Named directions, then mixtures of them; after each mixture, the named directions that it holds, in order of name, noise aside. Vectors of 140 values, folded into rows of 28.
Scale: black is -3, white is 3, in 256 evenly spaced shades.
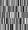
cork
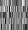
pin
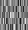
cork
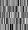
cork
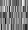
pin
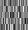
cork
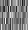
cork, pin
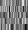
cork, pin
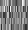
pin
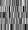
cork, pin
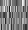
pin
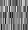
cork, pin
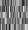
cork, pin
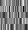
cork, pin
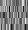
cork, pin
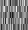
cork, pin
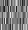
cork, pin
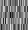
cork, pin
